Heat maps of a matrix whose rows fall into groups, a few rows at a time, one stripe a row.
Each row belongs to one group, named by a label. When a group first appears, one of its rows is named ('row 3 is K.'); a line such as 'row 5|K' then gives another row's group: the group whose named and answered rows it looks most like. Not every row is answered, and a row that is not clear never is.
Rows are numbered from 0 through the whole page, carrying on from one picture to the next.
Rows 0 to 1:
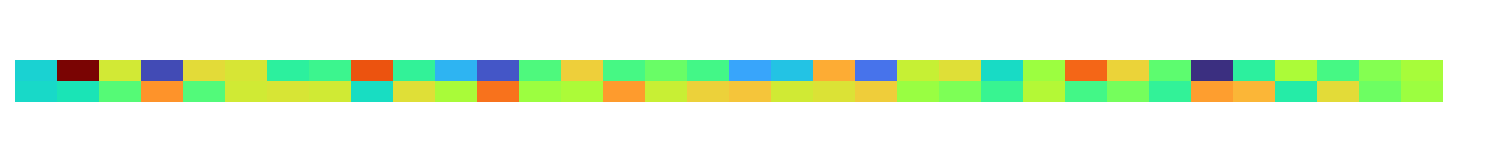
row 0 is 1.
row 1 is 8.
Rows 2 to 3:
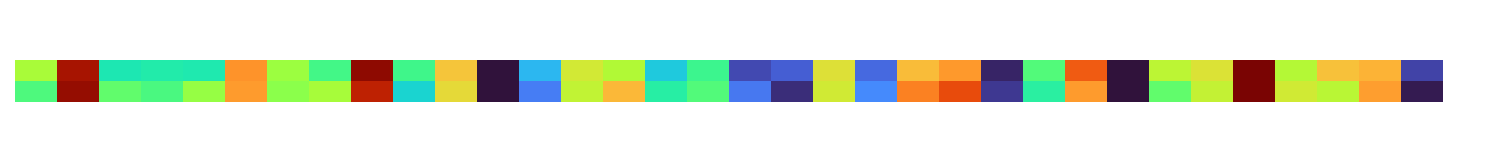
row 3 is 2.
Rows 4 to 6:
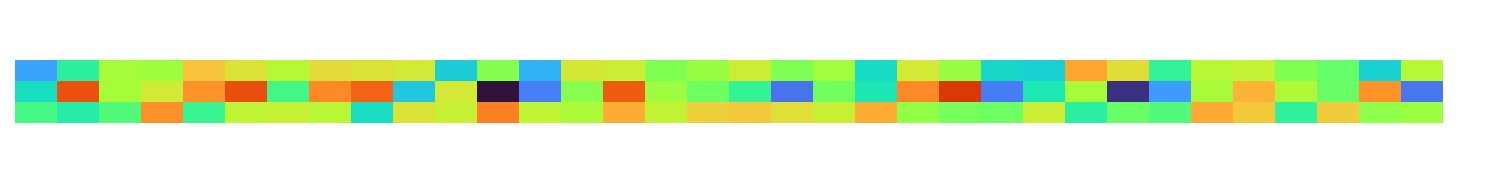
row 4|1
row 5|2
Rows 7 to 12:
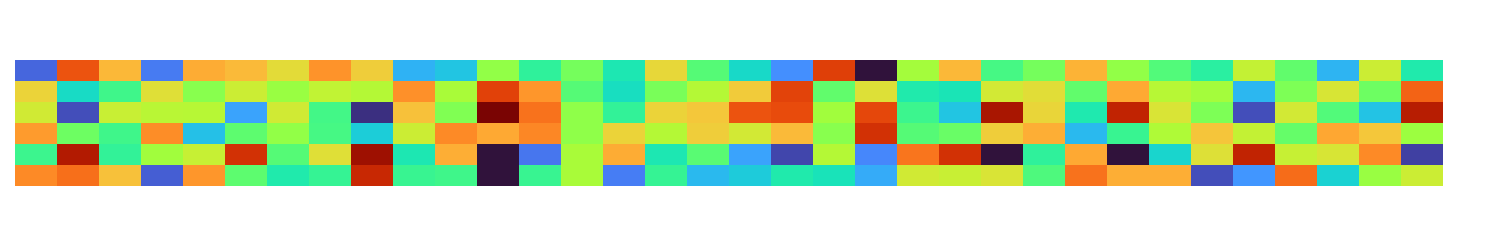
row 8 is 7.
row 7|1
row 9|7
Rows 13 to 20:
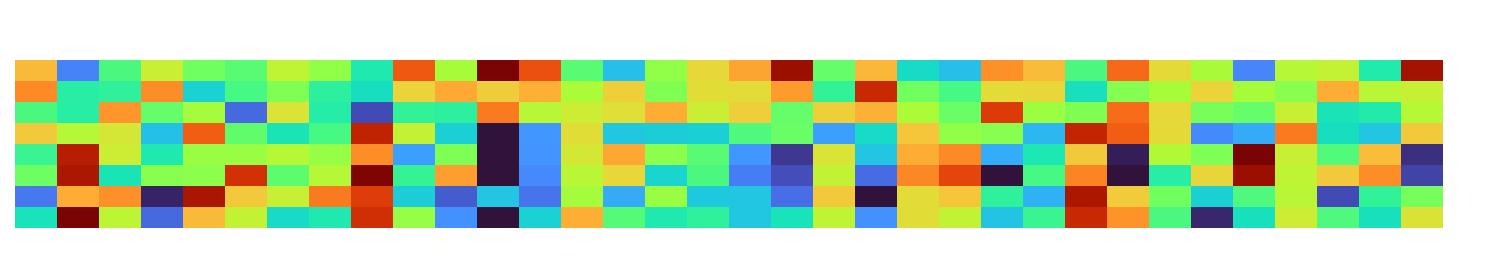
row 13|7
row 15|7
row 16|1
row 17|2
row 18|2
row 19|1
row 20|1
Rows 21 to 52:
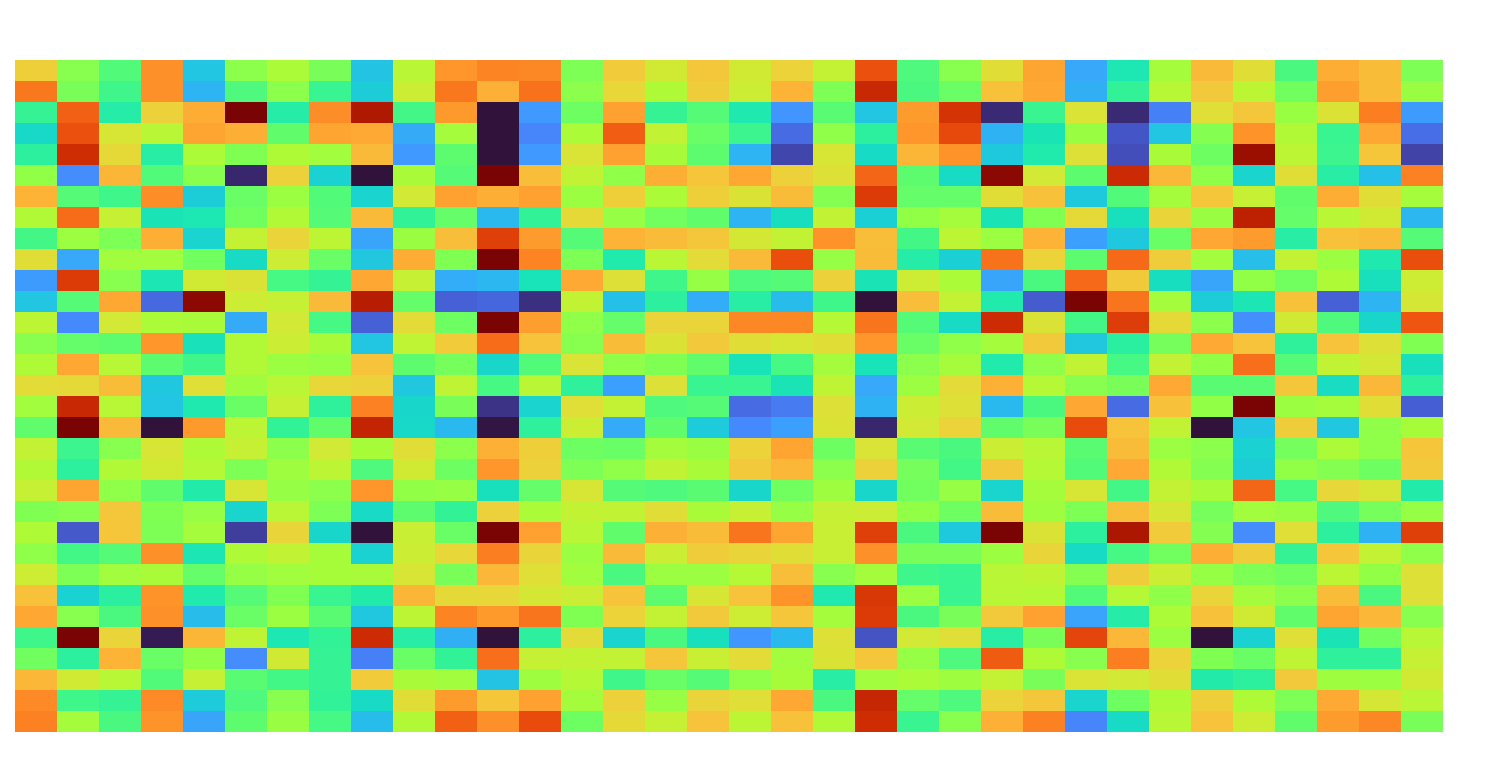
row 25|2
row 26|7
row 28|2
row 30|7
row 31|1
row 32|1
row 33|7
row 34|8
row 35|2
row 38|1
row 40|7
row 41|2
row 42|7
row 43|7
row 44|8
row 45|7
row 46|8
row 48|1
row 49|7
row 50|1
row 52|8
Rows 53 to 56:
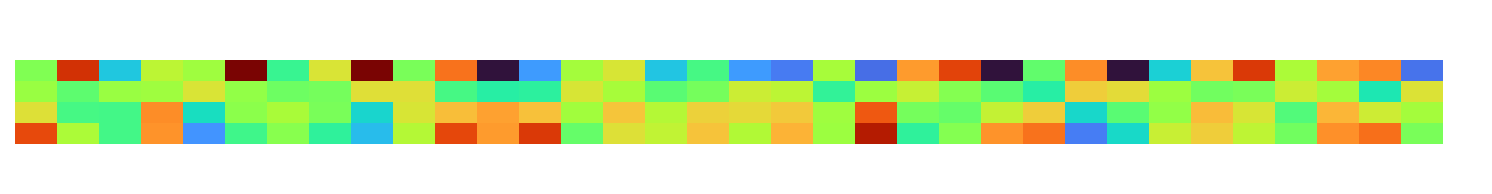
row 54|1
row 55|8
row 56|8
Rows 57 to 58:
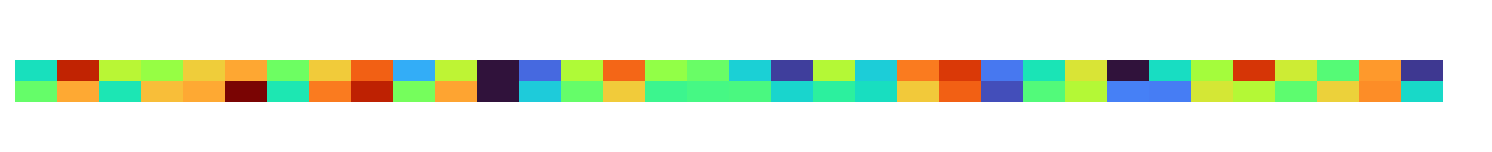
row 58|2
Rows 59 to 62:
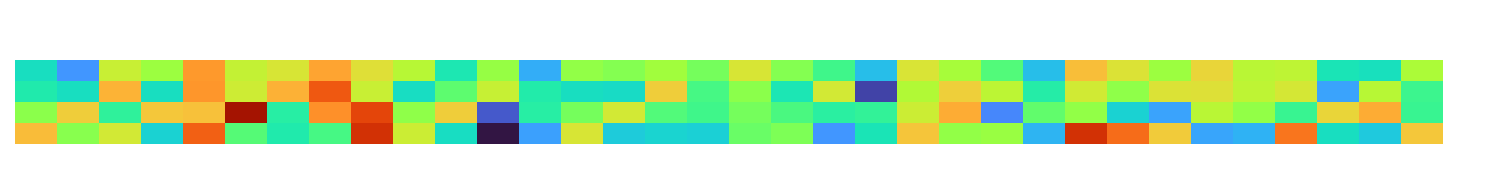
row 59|1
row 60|1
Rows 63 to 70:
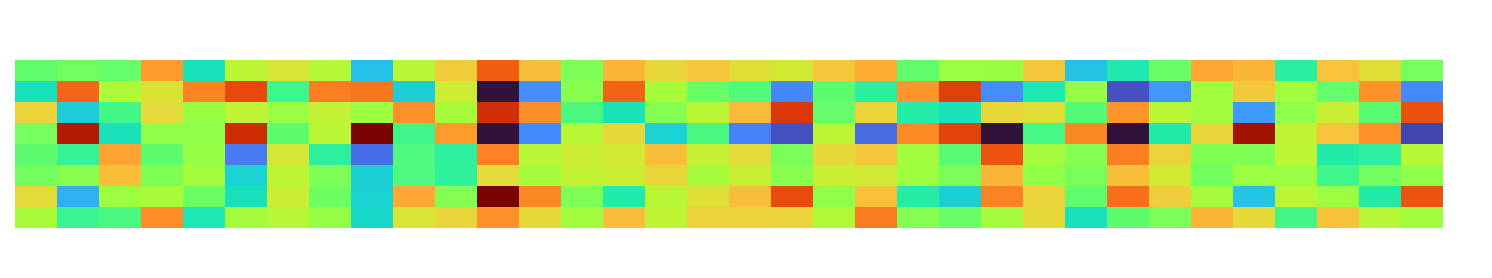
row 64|2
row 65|7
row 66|2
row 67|7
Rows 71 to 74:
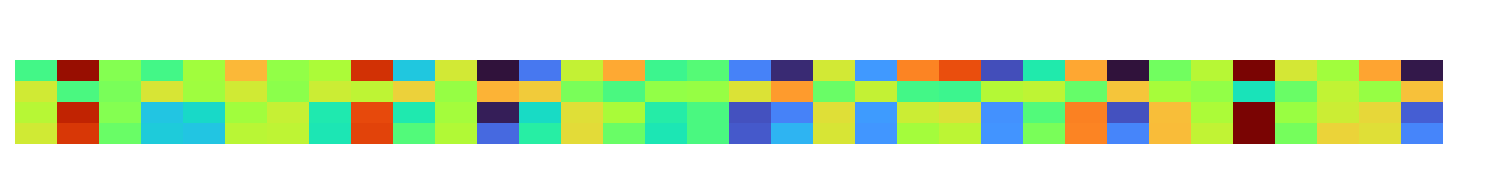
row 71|2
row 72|7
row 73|2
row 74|2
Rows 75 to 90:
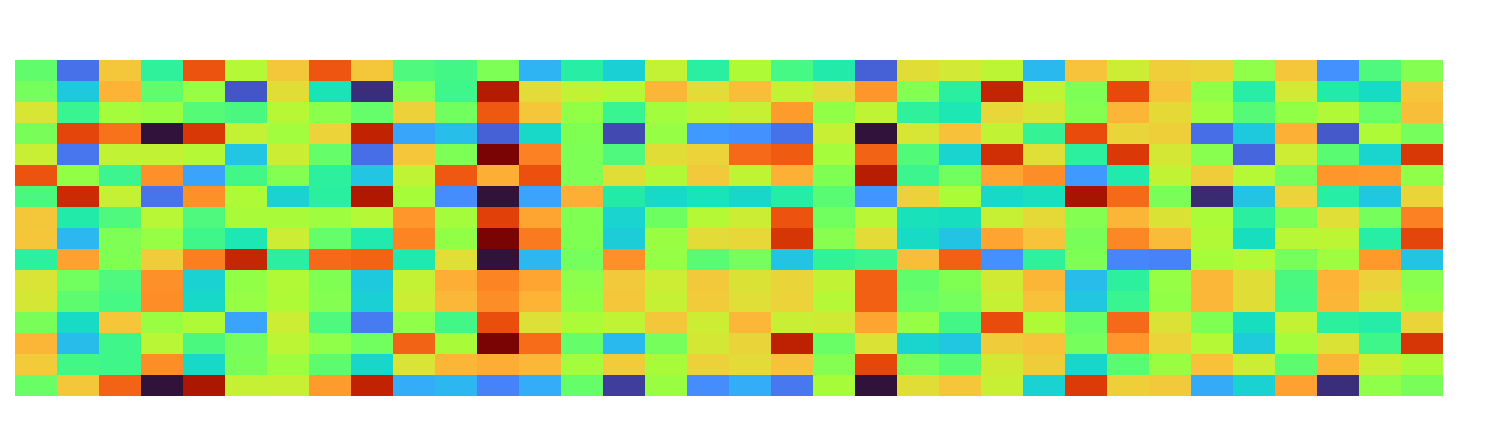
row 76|7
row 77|7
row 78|1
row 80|8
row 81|1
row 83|7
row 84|2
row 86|8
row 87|7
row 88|7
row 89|8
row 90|1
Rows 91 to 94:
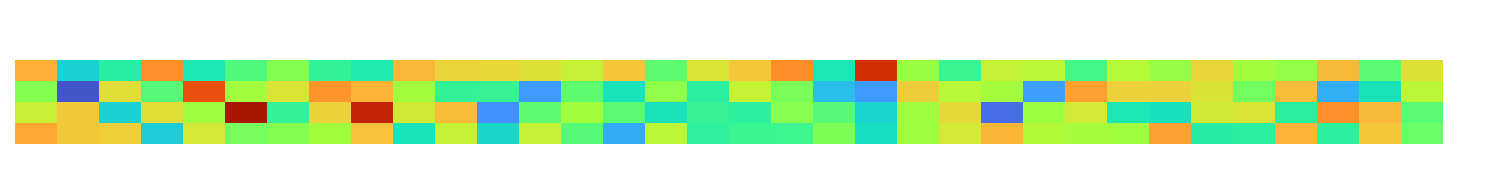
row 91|8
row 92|1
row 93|2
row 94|1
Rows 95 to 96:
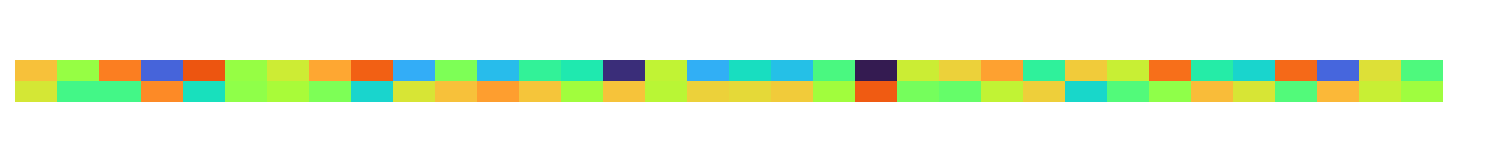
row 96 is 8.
